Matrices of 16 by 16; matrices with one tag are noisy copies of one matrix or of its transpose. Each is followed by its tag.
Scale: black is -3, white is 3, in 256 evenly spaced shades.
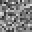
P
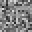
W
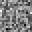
W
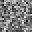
P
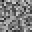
P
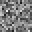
P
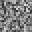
P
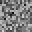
P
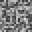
W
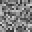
P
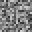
W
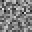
P
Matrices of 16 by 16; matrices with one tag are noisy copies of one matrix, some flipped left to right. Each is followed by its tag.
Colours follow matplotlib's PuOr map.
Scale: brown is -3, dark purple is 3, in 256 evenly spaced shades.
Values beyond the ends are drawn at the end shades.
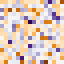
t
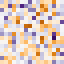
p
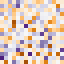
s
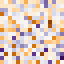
s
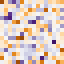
t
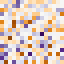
s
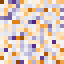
t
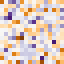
t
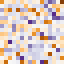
t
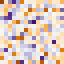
t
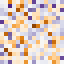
p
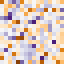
t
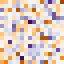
t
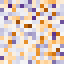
p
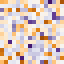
t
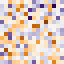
p
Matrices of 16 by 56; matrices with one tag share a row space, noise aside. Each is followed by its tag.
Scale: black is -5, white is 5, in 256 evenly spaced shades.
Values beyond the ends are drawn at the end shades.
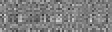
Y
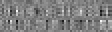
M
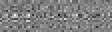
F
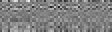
F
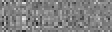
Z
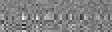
Z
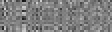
Z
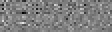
Z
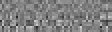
M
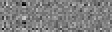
Z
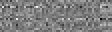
M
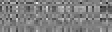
M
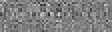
Y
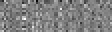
Z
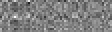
F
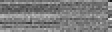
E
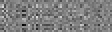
Z
